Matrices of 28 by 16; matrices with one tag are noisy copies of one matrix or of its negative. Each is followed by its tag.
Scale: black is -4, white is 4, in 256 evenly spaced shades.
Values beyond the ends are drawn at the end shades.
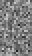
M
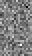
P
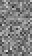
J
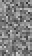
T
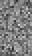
M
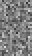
T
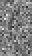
M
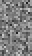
T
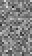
J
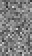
J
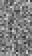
M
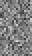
P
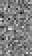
P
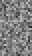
T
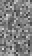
M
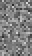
T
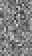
P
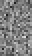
M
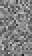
P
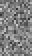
P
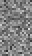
J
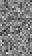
J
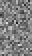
P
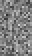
M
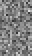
T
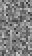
T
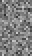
T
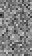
P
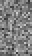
M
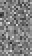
P
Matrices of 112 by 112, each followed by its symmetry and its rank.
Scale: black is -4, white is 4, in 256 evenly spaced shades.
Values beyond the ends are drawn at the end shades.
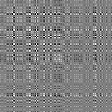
symmetric, rank two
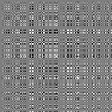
symmetric, rank two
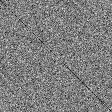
symmetric, full rank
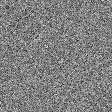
symmetric, full rank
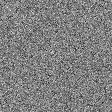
symmetric, full rank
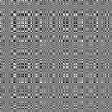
symmetric, rank two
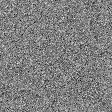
symmetric, full rank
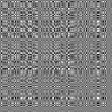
symmetric, rank two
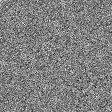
symmetric, full rank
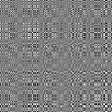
symmetric, rank two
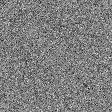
symmetric, full rank
